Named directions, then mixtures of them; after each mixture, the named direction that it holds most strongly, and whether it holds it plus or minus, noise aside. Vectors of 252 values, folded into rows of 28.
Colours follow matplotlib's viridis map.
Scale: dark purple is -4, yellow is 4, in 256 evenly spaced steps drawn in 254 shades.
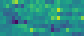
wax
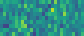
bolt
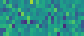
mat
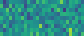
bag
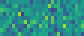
mat, minus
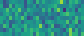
bag, plus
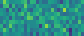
bag, minus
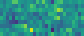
wax, plus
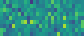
mat, minus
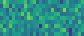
bag, minus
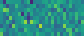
mat, minus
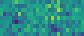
wax, plus
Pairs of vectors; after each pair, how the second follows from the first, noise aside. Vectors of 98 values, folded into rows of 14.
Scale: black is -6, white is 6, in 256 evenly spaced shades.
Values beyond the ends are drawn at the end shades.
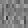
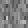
sign-scrambled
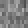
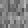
negated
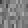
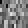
scaled up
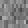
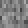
sign-scrambled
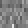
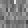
reversed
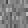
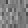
sign-scrambled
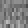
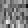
scaled up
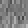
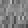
negated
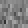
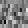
scaled up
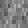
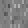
partly zeroed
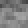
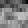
scaled up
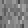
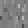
partly zeroed
